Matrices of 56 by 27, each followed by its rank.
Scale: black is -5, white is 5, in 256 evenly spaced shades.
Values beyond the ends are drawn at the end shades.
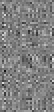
five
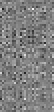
five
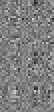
five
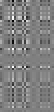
one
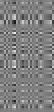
one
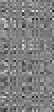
three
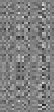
three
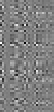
three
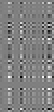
one
